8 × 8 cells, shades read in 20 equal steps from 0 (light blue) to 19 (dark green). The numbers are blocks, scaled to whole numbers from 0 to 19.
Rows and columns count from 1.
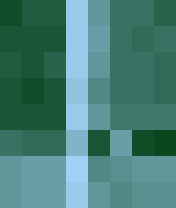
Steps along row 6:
up same down up down up up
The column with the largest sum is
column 1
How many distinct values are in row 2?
5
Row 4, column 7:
13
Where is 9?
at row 7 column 6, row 8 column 7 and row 8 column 8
